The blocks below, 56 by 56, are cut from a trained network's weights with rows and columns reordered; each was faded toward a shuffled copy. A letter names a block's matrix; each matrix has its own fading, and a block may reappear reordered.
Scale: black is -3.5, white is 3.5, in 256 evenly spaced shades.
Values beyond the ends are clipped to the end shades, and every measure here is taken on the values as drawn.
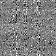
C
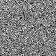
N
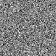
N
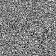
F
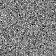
N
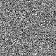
F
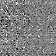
C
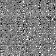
C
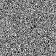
N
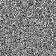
F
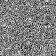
F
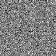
F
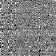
C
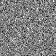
N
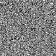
N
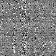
C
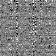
C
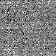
C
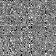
C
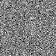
N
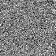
N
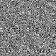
F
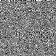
F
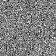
N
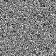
N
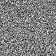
N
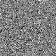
F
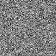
F
